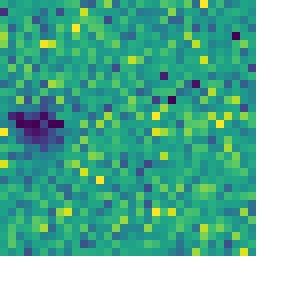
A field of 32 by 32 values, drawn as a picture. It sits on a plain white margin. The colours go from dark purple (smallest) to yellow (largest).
A single dip lies in the middle left. No row or column stands out. The ninth with the lowest average is the middle left. There are no regular stripes. The halves do not mirror each other. There is no overall slope.
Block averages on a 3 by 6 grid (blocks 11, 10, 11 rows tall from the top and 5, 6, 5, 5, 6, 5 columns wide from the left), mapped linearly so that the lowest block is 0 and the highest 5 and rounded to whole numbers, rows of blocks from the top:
454443 / 014445 / 444454
